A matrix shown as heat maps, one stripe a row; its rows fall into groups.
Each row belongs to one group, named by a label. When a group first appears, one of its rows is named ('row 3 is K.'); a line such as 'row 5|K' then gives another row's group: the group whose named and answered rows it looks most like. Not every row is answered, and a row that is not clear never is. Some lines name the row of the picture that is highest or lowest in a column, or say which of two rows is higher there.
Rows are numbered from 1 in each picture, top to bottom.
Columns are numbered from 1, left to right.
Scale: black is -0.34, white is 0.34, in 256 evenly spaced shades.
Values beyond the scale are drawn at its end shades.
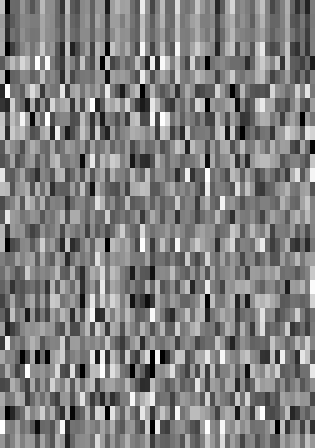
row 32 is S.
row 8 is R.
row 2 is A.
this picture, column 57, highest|26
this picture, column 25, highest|17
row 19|S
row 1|A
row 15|S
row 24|A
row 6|A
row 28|R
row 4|A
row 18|A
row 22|R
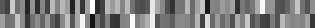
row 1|R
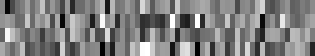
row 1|A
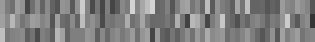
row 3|S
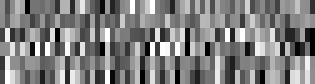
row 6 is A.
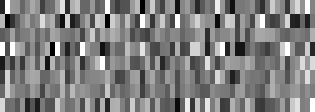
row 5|S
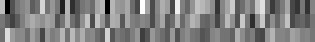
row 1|A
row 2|A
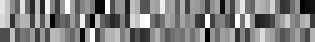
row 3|R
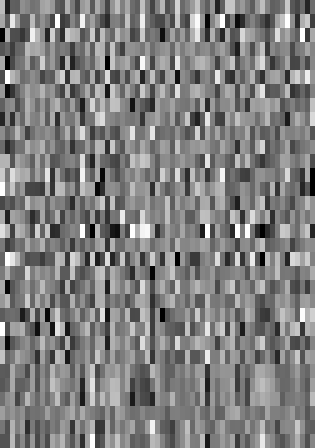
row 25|A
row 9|S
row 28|R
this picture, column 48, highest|17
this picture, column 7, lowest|16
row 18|A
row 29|R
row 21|A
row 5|A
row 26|S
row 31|R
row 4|A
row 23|S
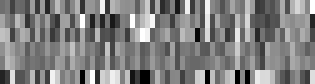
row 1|S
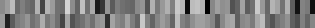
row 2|A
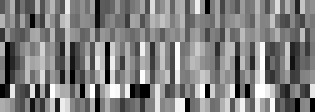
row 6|A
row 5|A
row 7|R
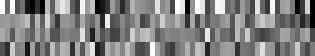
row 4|R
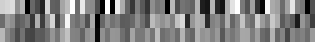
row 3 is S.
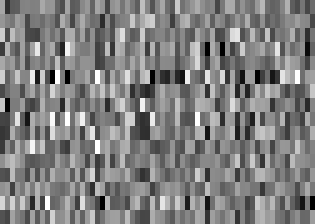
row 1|A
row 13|R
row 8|A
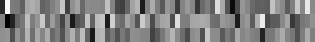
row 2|A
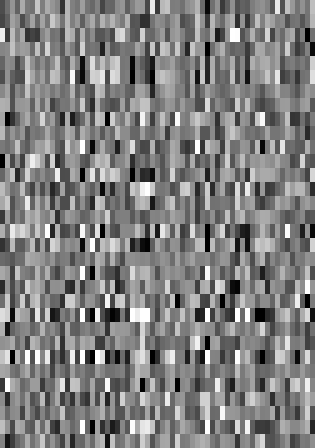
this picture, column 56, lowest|30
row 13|R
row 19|A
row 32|A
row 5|R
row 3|A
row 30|S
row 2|R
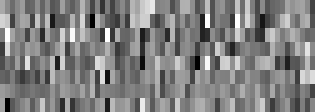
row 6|S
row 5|S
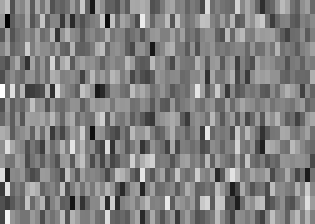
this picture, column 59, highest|11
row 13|A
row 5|R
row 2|A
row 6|R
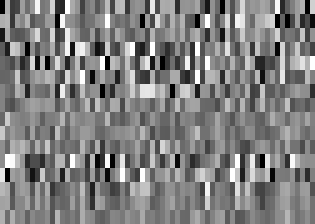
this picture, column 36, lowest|12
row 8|A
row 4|R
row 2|S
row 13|A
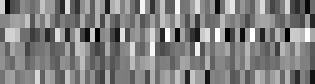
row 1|A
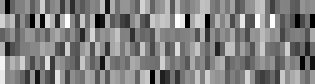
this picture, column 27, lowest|3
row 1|A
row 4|A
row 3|R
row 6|S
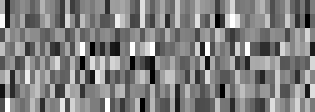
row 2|A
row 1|A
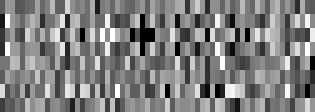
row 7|A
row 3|R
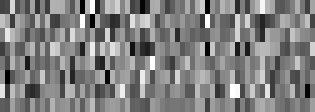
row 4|R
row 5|R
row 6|A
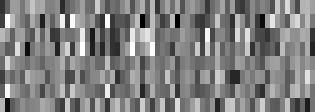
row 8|A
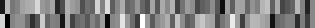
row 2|A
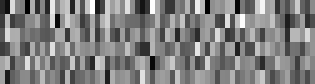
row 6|A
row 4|R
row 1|R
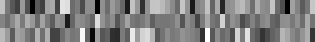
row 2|S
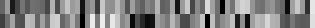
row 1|S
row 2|R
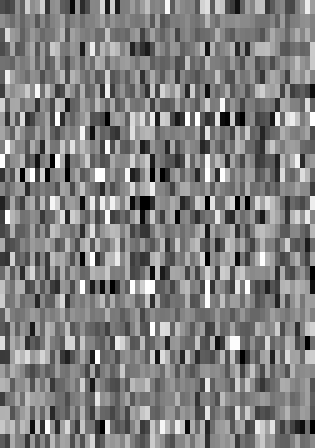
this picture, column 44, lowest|25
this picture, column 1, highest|12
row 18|A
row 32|R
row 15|R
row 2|S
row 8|S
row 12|S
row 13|S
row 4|R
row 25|A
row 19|R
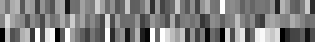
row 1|S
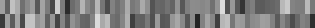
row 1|S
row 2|S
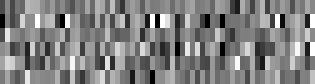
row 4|S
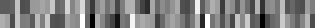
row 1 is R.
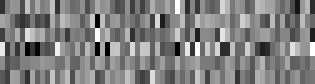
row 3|S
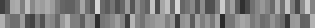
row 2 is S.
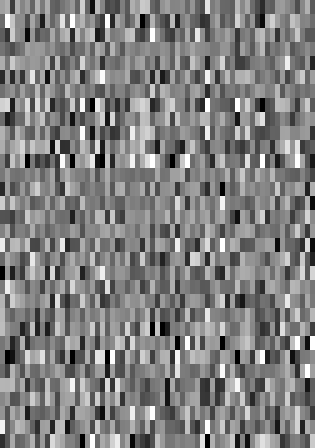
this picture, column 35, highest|8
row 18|S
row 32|R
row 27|S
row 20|S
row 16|A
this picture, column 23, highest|26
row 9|A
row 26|A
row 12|R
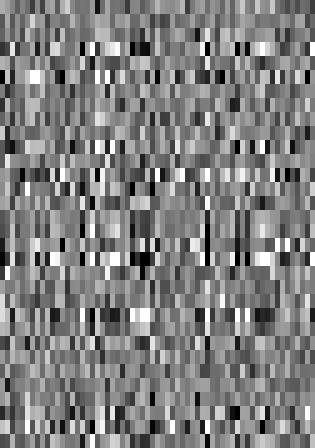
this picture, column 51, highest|14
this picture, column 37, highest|13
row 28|A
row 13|S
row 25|R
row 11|A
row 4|R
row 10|A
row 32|R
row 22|S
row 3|S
